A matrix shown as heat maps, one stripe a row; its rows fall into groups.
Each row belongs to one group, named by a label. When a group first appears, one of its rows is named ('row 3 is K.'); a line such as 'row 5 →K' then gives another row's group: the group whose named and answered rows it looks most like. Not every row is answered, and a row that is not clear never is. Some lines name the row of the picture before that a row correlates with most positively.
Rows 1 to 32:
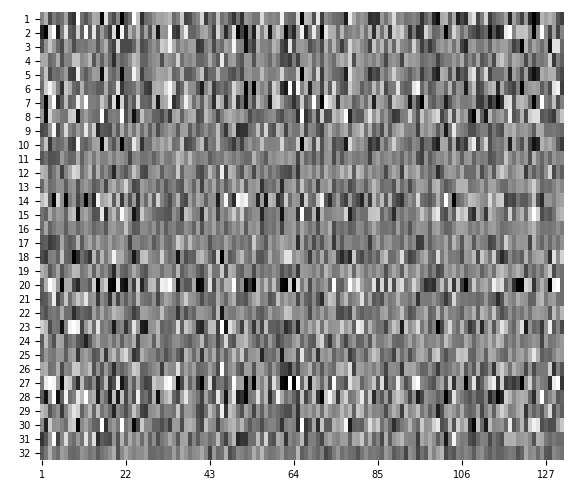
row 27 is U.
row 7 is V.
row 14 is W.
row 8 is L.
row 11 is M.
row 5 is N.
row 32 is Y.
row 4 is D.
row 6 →U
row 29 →D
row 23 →D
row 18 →Y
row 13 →L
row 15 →L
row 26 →D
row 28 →V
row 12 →D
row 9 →V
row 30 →L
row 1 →N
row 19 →D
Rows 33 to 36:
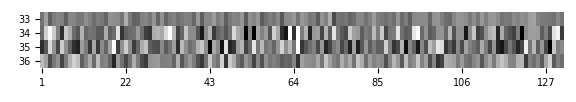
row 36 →D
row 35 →Y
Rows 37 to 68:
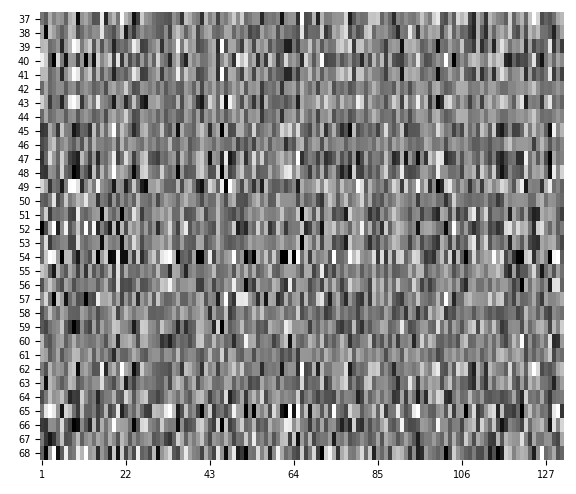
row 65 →U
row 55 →W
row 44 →L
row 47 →Y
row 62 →L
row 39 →D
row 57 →W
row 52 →V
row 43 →D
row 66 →Y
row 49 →D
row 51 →N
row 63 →L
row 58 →Y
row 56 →U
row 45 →Y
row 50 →V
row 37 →L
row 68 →V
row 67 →M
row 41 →D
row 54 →U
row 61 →D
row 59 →Y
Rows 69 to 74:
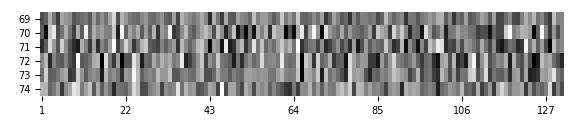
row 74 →D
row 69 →Y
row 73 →N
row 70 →V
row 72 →N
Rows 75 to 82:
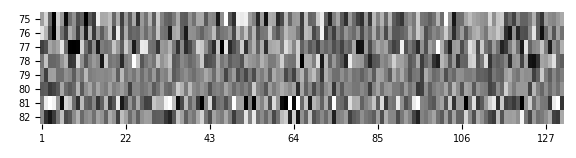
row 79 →V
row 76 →W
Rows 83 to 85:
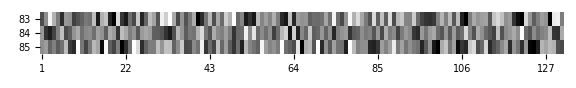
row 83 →U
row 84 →M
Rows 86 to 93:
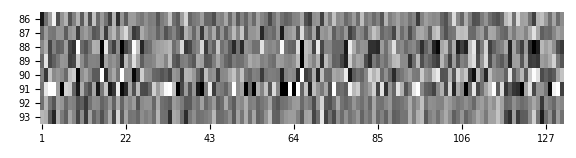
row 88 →N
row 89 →N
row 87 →L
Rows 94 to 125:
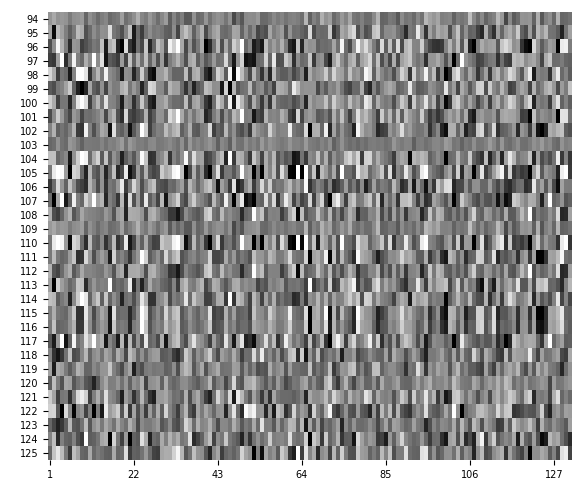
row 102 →N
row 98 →D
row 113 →L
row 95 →L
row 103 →Y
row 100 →D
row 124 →N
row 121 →D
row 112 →M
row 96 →U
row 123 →M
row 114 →D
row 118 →M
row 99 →Y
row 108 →M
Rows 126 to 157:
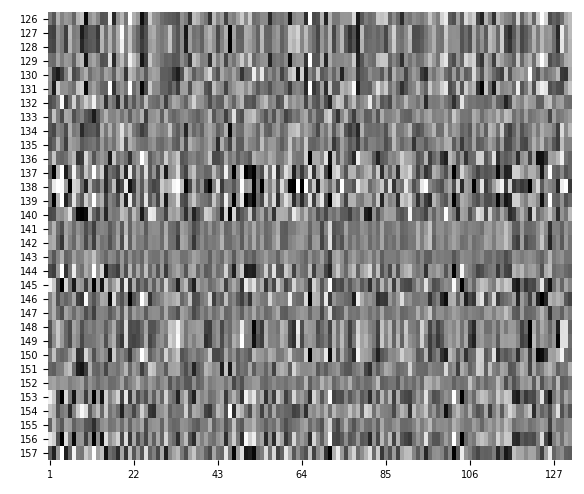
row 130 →M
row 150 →N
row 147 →W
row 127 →Y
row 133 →W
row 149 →U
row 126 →L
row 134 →Y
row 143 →V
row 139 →V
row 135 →Y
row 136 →N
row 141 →W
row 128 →Y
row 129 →L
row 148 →U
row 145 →W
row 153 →W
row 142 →W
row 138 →U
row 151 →Y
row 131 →L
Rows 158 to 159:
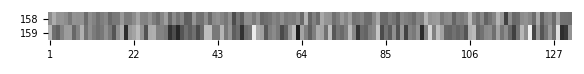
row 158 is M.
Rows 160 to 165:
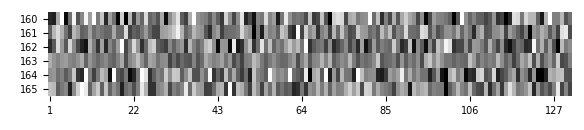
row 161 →U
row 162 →Y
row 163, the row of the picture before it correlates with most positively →159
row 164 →N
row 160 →V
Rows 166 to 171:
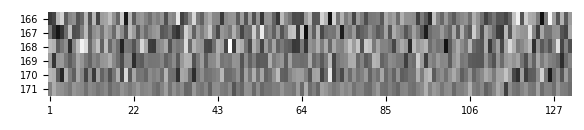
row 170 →W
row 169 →L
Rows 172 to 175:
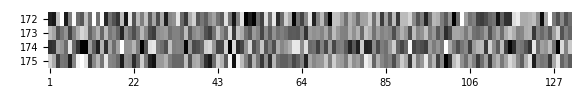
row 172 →V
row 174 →Y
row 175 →D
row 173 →D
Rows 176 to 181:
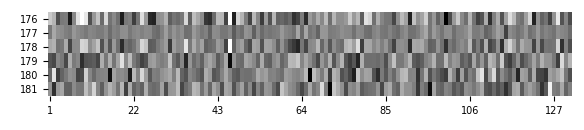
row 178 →D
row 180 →N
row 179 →Y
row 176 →D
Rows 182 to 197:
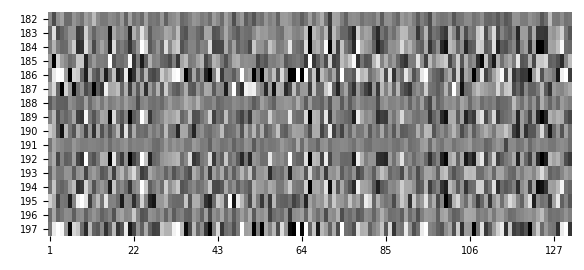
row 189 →N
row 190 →W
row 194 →N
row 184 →N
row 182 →V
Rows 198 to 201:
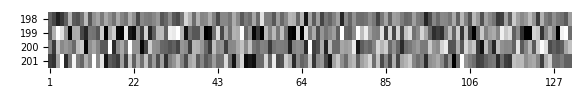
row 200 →L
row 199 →U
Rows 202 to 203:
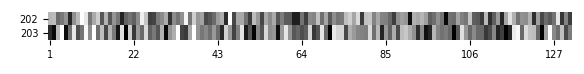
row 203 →V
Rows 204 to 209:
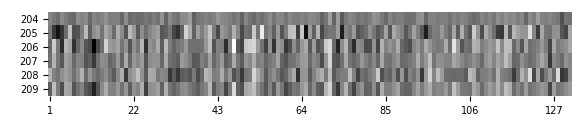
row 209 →W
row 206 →W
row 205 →M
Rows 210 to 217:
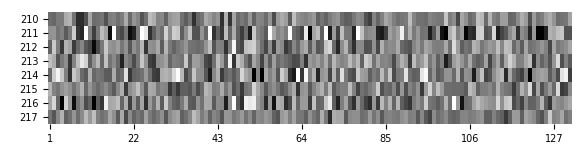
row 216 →W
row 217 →V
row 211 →N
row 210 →Y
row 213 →D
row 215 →M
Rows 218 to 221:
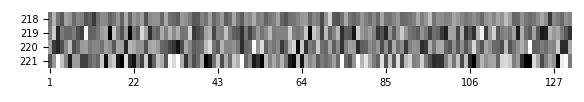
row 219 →N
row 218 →W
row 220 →M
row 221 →U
